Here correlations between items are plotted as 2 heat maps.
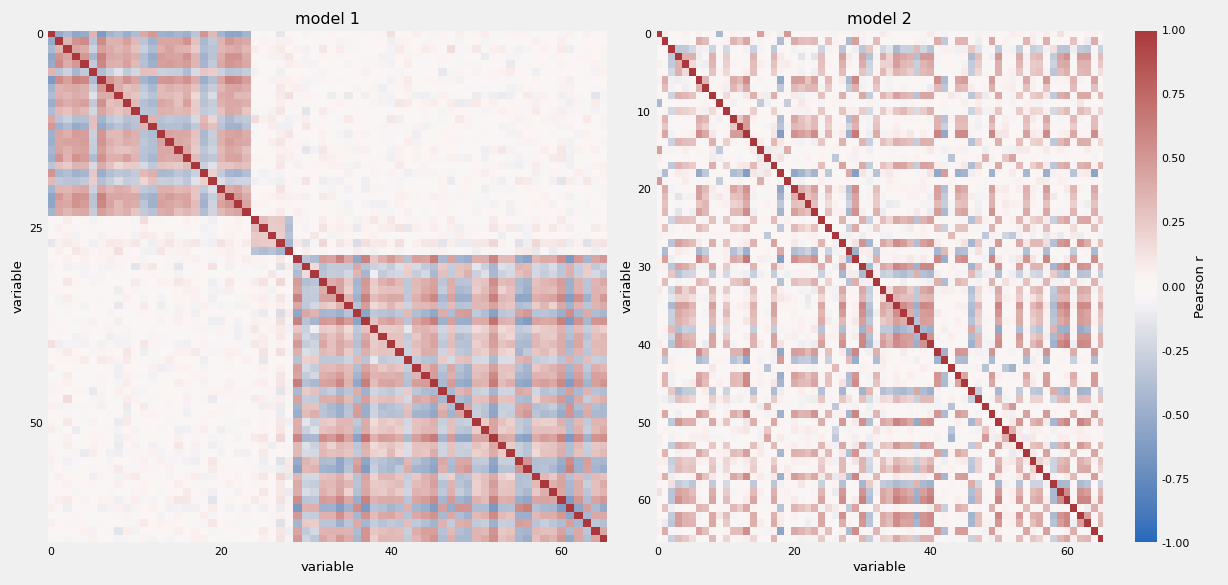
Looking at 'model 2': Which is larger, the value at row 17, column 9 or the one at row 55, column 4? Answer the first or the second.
the second
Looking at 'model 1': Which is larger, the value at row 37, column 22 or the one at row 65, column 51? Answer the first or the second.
the second
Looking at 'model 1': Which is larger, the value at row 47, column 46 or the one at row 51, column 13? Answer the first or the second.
the second
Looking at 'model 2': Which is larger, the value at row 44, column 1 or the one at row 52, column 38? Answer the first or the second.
the first
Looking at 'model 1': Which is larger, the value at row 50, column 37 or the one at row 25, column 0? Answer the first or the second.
the first
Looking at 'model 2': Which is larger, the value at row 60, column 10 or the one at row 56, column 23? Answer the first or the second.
the first
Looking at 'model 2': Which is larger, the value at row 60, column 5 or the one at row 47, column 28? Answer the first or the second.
the first
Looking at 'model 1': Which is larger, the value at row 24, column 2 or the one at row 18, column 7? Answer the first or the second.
the first
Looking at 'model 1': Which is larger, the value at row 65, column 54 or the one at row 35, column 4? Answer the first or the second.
the first
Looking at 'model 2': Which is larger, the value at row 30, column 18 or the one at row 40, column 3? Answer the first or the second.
the second
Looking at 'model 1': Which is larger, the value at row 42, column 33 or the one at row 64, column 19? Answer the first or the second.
the second
